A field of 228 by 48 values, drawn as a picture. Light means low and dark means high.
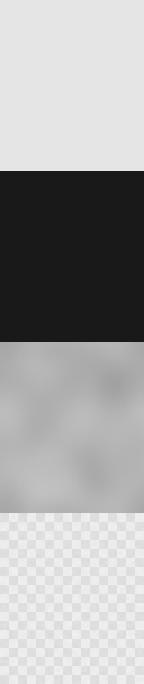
It is made of 4 by 1 panels. Panel 1,1: very low, flat. Panel 2,1: very high, flat. Panel 3,1: low, smooth, faint in contrast. Panel 4,1: very low, checkered, faint in contrast.
